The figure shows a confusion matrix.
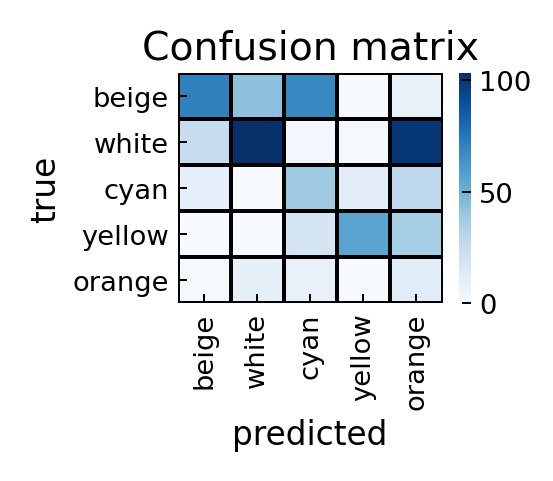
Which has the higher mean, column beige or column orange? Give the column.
orange
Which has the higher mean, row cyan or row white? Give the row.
white
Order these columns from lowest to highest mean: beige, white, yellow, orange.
yellow, beige, white, orange
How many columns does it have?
5
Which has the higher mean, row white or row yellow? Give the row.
white
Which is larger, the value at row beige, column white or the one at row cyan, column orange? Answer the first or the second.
the first
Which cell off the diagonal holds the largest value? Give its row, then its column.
white, orange
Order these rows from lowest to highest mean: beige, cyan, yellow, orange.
orange, cyan, yellow, beige
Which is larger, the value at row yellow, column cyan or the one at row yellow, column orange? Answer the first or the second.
the second
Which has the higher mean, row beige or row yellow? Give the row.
beige
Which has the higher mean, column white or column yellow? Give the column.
white
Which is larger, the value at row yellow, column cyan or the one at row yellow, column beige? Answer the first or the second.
the first
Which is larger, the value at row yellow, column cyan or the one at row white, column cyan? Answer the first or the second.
the first
